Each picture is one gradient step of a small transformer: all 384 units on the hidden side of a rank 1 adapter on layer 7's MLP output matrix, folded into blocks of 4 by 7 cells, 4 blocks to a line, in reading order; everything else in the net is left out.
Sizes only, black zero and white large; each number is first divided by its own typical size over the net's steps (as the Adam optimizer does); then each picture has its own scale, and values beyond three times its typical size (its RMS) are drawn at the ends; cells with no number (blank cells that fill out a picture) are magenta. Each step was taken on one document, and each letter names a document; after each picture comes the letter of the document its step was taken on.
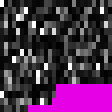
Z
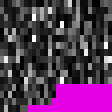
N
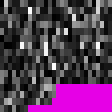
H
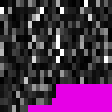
N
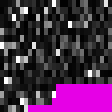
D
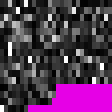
H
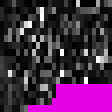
N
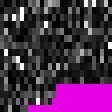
D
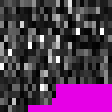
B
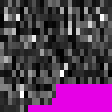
B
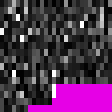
B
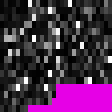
N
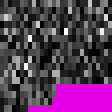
B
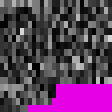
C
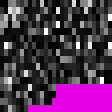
Z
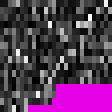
C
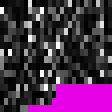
N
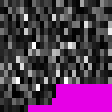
Z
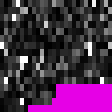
D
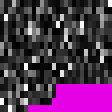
B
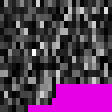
H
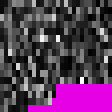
B
